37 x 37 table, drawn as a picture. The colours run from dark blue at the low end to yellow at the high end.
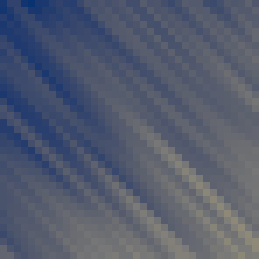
Streaks slant down to the right. On average the colour sits 30% of the way up the scale. The field climbs toward the bottom right. The halves do not mirror each other. The bottom right is the ninth with the highest average.
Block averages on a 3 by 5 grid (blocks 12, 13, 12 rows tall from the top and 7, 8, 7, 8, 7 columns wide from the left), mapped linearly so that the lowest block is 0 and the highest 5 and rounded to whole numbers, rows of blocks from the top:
0 1 2 2 3
1 1 3 3 4
2 3 4 4 5
